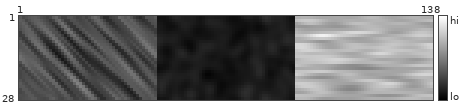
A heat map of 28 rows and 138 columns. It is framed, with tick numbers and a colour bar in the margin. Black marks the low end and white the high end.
It is made of 1 by 3 panels. Panel 1,1: low, slanting down to the right. Panel 1,2: very low, blotchy, faint in contrast. Panel 1,3: high, streaked across.
